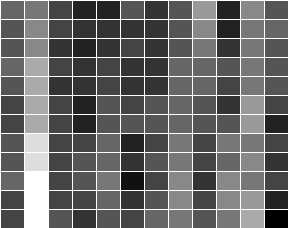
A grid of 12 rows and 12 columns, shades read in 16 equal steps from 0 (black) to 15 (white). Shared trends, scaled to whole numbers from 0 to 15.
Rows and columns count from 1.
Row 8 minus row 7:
1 3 0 2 1 -3 -1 1 -1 2 -2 2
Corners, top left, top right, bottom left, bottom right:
6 5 4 0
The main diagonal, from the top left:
6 8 3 3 4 4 5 7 4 8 9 0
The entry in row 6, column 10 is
3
